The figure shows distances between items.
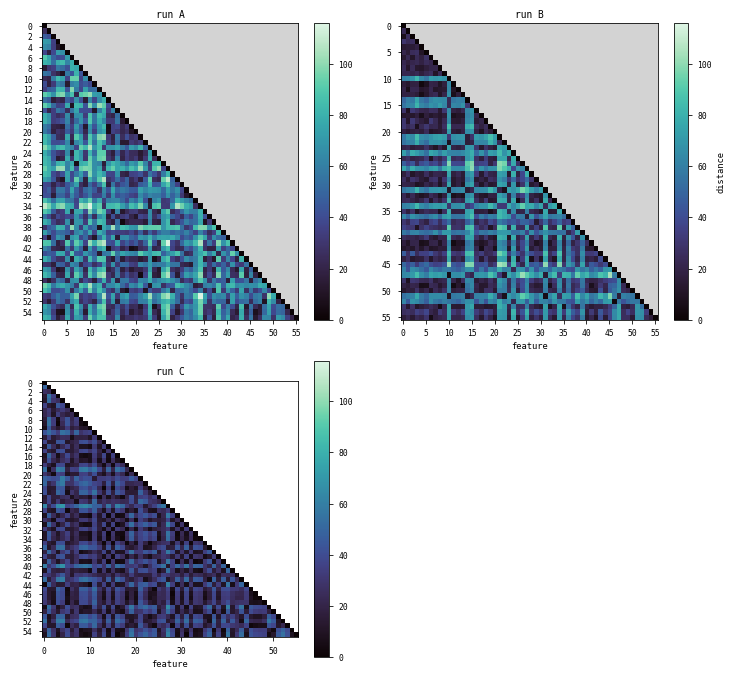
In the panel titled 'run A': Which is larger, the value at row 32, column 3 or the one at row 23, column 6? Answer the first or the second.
the second
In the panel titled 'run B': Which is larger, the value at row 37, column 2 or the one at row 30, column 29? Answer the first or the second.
the first
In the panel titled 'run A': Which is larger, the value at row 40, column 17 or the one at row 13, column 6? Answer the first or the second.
the second
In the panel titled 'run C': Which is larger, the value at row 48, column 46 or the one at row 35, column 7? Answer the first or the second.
the second
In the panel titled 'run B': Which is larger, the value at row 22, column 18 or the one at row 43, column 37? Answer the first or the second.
the first
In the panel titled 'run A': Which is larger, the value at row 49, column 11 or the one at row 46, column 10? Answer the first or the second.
the second
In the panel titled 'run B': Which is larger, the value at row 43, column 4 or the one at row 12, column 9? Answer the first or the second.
the first
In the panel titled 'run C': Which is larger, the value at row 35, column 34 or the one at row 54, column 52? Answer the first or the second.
the second
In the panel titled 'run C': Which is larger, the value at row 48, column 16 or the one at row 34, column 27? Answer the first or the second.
the second
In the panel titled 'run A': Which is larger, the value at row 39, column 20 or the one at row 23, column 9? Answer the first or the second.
the second
